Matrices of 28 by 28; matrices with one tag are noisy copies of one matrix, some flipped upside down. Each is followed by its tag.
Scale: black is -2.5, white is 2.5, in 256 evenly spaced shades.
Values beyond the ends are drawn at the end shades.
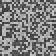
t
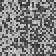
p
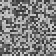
t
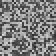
t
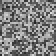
t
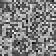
t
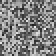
p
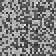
p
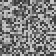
t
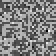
t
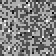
p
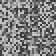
p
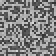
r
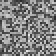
t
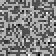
r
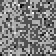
p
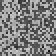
p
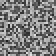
r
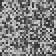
p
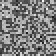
t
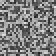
r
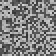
t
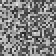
p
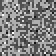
p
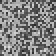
p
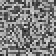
r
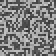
r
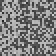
p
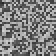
t
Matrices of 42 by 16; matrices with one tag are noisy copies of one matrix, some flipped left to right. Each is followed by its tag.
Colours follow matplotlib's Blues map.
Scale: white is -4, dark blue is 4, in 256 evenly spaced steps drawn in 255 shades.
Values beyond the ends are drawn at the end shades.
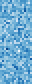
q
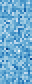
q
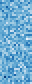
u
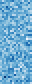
u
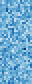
q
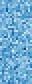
q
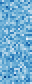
u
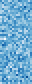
u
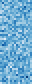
u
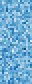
q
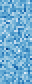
q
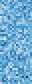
u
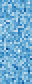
q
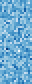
q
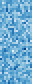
q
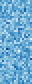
q
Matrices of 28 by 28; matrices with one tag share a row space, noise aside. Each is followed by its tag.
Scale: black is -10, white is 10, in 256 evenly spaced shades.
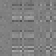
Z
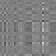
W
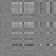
Z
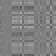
Z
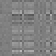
Z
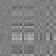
Z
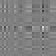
W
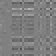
Z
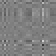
W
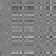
Z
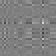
W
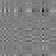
W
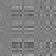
Z
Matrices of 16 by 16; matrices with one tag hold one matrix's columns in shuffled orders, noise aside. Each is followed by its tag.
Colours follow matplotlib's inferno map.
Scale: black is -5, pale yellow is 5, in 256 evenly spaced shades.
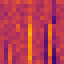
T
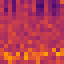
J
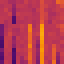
T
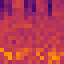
J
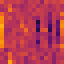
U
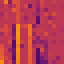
T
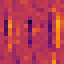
U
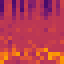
J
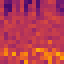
J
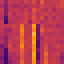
T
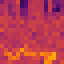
J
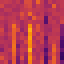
T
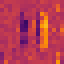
U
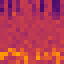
J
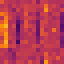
U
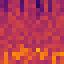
J
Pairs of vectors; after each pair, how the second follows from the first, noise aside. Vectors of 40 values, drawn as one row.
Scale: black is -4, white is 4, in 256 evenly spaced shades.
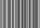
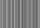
shrunk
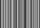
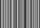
copied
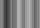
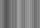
shrunk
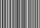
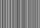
shrunk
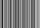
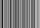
copied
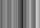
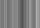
shrunk
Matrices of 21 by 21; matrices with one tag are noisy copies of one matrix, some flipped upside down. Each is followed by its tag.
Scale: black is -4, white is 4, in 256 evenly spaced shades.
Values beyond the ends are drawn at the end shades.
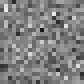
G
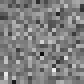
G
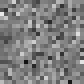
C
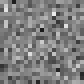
G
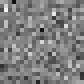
G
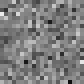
C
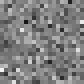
C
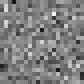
G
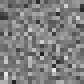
G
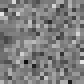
C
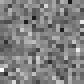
C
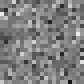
C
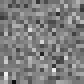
G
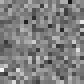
C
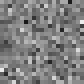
C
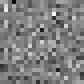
G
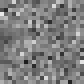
C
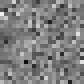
C
